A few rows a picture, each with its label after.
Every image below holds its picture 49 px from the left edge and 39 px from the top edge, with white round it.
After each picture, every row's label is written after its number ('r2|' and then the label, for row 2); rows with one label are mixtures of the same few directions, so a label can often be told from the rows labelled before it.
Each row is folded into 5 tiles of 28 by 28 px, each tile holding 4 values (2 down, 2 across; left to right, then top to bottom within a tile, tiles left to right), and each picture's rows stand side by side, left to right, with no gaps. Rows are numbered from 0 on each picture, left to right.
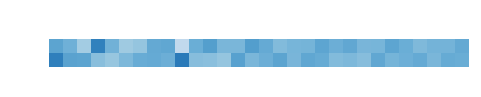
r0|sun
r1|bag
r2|bag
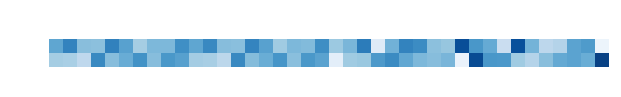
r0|bag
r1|bag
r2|sun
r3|sun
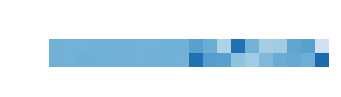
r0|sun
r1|sun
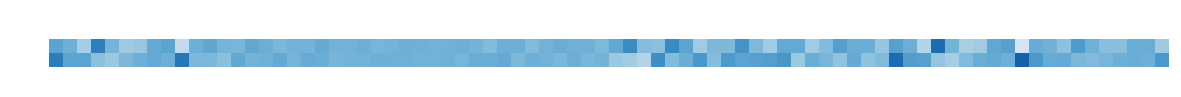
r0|sun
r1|bag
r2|sun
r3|bag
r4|bag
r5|bag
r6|sun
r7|sun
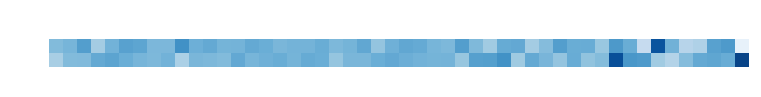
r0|sun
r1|bag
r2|sun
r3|bag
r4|sun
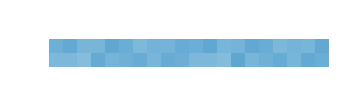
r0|bag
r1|bag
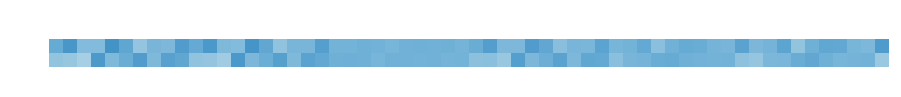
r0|bag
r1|bag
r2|bag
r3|bag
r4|sun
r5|sun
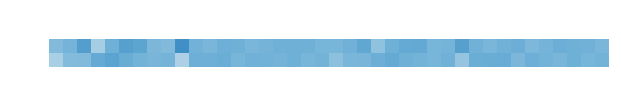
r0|sun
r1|bag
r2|sun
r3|bag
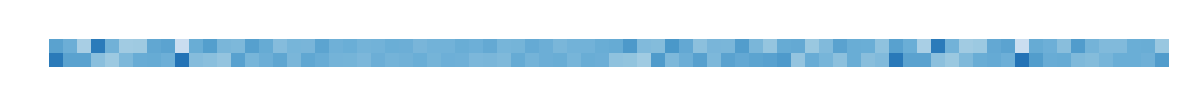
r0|sun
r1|bag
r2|bag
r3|bag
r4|bag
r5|bag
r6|sun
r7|sun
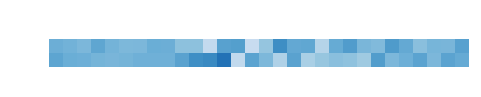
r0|sun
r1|bag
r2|bag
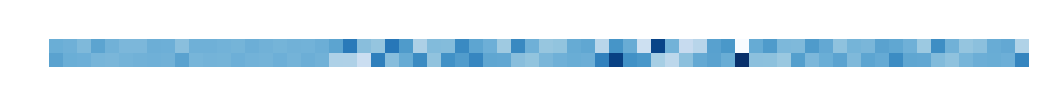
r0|sun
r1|bag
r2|bag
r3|sun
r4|sun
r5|bag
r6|sun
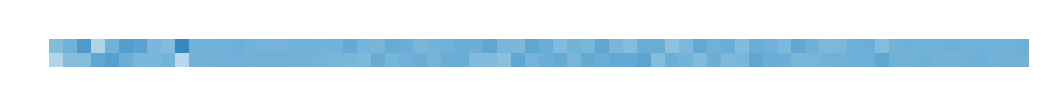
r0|sun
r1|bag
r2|bag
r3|bag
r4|bag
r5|sun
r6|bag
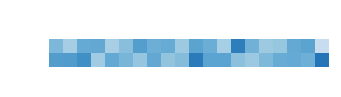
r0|bag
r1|sun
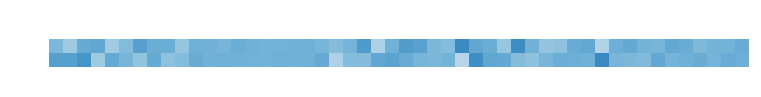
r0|bag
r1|sun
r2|sun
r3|sun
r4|bag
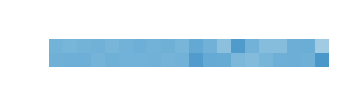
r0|bag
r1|sun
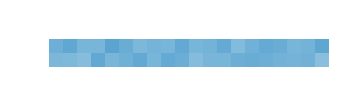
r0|bag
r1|sun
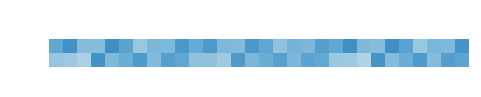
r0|bag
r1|bag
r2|bag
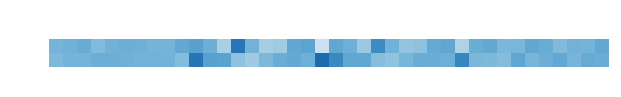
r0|sun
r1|sun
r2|sun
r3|bag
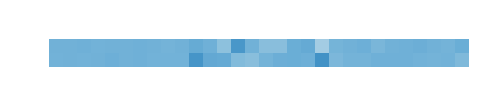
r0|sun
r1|sun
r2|sun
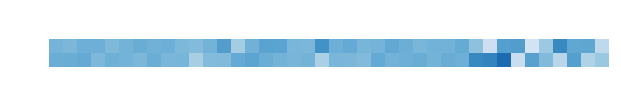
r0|bag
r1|sun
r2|bag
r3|bag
